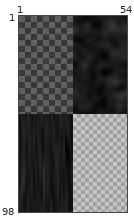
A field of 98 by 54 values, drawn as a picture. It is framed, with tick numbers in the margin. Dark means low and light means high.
It is made of 2 by 2 panels. Panel 1,1: low, checkered. Panel 1,2: very low, blotchy, faint in contrast. Panel 2,1: very low, streaked downward, faint in contrast. Panel 2,2: high, checkered.
